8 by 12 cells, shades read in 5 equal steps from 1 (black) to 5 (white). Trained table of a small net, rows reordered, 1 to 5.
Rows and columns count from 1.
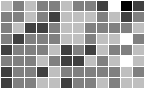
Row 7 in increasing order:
2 2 3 3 3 3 3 3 3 3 4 4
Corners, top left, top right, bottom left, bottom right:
4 2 2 4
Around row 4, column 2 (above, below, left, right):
4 3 3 3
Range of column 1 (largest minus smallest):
2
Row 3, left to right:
3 4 2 2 3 4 4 3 3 3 3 4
